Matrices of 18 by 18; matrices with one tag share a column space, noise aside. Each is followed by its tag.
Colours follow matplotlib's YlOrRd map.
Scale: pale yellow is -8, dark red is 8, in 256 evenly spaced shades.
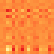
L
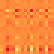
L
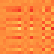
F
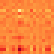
L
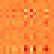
L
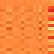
F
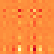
L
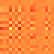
F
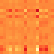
L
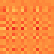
F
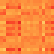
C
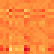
L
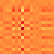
F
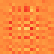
F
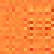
F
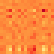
L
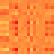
C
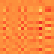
F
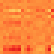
L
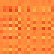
F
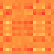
C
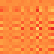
F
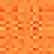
F
